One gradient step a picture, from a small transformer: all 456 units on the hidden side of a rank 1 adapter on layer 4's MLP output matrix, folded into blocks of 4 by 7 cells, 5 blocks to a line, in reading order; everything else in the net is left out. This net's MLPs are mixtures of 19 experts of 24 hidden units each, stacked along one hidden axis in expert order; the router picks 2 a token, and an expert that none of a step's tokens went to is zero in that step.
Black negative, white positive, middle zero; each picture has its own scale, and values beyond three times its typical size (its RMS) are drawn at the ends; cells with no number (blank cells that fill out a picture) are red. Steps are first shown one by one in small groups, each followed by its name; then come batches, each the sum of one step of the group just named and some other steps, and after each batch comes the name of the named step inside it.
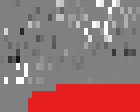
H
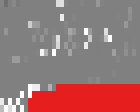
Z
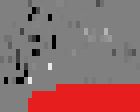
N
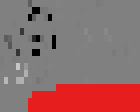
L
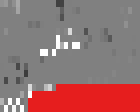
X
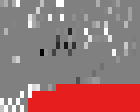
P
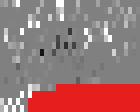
P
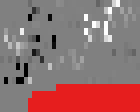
N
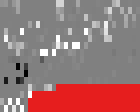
X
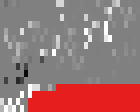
Z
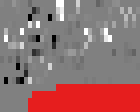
N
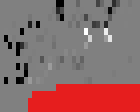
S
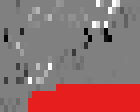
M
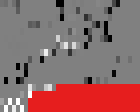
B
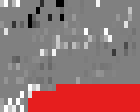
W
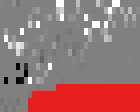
M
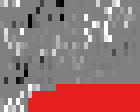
W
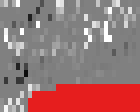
W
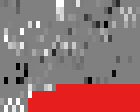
B
